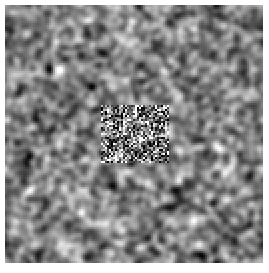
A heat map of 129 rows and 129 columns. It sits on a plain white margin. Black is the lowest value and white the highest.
Mirror symmetry: none. Roughest part: centre. Grain: blotchy. Slope: none. Odd patch: rougher, in the centre.
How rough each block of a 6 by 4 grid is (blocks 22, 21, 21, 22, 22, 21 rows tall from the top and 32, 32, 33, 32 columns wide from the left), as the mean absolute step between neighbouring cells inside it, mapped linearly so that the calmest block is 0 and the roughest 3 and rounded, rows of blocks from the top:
0 0 0 0
0 0 0 0
0 3 3 0
0 3 3 0
0 0 0 0
0 0 0 0
